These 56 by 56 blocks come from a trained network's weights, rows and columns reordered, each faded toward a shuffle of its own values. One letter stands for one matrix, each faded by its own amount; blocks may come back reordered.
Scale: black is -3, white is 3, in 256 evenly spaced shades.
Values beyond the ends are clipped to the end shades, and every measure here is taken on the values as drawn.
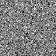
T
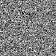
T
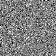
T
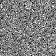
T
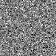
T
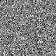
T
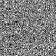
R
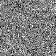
T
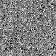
T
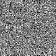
T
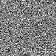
T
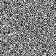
R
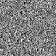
R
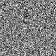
R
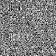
R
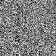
R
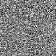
R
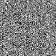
R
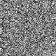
R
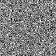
T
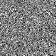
T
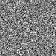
R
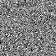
T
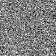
T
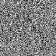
R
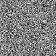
R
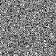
T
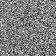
T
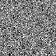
T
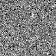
T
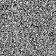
T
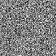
R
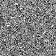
T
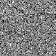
T
